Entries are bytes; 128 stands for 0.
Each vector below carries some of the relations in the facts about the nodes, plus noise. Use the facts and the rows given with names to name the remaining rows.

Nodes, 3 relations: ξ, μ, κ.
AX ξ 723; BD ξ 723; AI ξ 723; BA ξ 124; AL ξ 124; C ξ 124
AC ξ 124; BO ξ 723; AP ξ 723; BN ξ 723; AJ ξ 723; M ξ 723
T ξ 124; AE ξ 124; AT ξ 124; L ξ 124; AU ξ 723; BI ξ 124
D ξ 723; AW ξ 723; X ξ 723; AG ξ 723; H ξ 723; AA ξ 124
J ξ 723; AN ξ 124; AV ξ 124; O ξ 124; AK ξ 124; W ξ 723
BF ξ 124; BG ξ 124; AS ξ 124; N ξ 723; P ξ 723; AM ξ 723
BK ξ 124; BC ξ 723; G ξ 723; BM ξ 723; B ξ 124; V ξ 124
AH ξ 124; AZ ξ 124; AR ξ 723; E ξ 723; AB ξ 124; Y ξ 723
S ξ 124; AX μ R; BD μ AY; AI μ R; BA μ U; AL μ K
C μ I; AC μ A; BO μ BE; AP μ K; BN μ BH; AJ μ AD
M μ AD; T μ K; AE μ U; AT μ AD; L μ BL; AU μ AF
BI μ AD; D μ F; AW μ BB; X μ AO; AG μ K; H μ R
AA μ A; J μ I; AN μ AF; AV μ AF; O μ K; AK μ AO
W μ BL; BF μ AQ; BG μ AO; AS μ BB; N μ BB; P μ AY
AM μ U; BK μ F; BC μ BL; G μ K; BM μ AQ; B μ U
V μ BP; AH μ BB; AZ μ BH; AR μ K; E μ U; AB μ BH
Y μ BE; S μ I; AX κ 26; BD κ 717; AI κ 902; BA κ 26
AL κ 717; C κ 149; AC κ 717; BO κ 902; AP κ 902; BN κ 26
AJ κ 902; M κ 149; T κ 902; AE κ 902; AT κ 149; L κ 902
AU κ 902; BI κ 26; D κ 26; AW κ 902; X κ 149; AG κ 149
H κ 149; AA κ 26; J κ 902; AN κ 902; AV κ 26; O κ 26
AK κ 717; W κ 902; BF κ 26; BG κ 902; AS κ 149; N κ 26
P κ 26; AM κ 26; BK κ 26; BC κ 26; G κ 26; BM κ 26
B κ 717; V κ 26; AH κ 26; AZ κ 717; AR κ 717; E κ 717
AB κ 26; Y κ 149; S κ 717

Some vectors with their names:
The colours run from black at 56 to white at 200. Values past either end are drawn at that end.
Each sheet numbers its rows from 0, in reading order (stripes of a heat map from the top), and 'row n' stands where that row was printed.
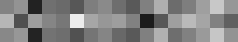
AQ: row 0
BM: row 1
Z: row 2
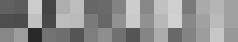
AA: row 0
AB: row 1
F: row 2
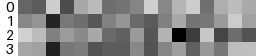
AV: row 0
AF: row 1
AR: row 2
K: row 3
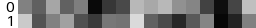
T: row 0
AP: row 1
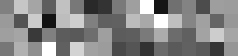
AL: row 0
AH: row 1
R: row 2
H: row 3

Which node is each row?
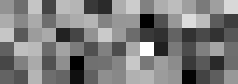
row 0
O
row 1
AM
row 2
AI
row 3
AK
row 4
AE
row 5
BG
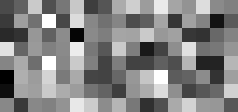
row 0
BI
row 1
M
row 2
L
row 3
G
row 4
AG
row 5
AT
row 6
C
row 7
BC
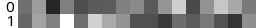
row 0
AD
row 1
X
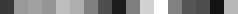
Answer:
AS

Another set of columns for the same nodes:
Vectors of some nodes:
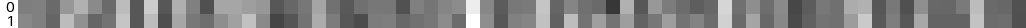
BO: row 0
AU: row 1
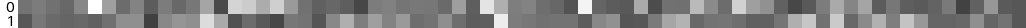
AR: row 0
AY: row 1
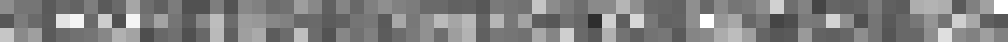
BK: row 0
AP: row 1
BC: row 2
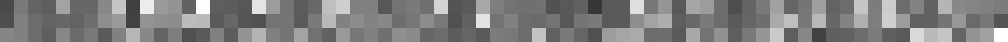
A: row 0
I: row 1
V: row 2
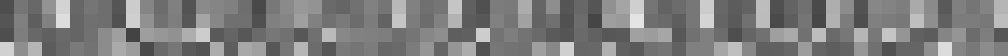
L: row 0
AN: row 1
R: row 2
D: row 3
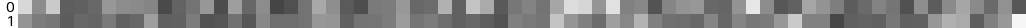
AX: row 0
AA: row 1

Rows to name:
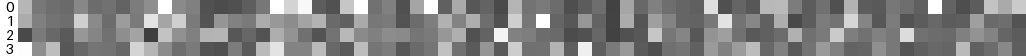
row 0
AS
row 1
AW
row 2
K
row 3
N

